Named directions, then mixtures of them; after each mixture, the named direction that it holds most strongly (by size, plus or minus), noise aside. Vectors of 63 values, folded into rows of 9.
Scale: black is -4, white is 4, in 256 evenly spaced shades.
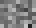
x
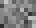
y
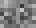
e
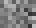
y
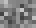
e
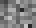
x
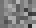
x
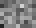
e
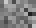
y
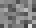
x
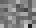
x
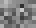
e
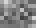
e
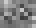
e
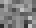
x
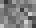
y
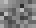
e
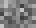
e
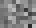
x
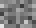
e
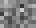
e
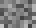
x
